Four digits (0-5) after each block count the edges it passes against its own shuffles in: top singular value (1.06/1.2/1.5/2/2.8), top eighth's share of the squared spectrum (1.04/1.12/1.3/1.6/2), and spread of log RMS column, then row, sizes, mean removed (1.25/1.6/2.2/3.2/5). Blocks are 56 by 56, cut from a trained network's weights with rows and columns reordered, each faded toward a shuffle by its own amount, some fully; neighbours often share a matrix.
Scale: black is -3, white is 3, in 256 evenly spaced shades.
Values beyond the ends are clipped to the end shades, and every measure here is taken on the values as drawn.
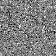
2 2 1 1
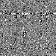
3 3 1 2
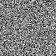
0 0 0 0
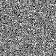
1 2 1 0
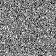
0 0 0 0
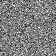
0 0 0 0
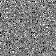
2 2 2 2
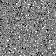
1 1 0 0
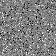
0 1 0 0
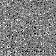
3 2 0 1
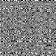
3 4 0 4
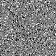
2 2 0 1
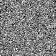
0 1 0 0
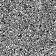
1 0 0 1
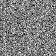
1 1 0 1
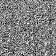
1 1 0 1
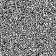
1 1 0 1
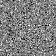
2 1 0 1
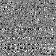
3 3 0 3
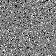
0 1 0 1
